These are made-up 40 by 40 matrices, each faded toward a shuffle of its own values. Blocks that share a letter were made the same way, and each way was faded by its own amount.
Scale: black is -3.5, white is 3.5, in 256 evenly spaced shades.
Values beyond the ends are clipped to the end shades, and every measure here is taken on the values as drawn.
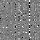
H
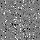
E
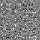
H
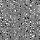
E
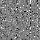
E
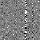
H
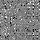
E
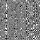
H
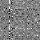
H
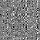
H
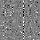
H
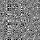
H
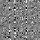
H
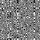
H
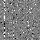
E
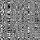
H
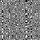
H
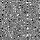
E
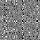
H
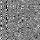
H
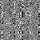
H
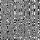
H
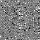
E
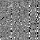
H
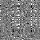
H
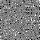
E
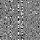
H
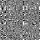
H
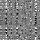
H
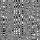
H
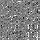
E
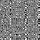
H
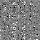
E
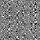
H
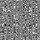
H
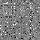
E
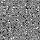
E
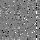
E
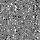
E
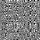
H
